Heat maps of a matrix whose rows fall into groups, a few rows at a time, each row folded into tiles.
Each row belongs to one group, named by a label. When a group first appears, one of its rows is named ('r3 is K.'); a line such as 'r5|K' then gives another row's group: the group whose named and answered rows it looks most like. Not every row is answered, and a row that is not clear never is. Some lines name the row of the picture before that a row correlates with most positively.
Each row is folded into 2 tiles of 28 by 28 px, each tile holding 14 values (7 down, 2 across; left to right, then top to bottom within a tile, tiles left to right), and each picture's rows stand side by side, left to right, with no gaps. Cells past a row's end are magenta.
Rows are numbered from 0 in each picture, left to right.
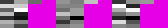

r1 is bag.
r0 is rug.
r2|rug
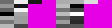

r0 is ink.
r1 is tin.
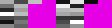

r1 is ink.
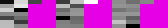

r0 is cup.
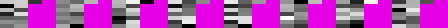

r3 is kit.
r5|kit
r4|kit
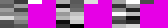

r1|kit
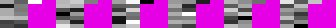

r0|kit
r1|cup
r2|ink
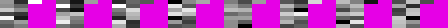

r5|tin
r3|rug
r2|rug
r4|kit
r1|tin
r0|kit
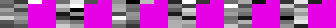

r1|cup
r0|kit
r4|ink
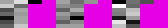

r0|ink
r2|rug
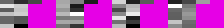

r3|rug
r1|tin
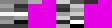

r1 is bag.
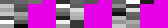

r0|tin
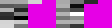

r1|tin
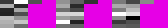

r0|ink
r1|tin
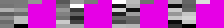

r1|cup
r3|kit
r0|kit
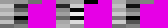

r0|tin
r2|tin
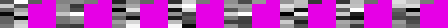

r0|ink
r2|ink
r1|tin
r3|rug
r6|rug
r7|cup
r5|cup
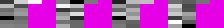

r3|tin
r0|rug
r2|rug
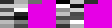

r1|ink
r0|rug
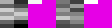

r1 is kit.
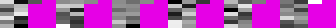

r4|bag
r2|tin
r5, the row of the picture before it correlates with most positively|1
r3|ink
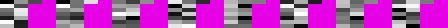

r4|tin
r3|cup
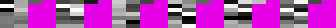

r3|cup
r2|tin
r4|rug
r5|cup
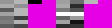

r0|ink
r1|tin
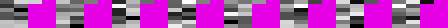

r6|bag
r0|cup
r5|cup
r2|ink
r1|tin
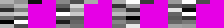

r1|bag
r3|cup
